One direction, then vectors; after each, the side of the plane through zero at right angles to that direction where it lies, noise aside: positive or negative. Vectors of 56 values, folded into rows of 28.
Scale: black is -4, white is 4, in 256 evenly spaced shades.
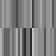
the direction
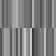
negative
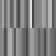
positive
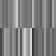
negative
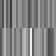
negative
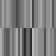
positive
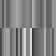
negative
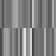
negative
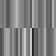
negative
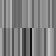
positive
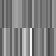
negative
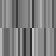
positive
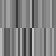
positive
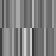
negative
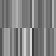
negative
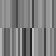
positive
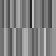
negative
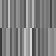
negative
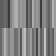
negative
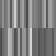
negative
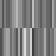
negative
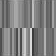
negative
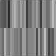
negative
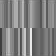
negative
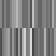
negative
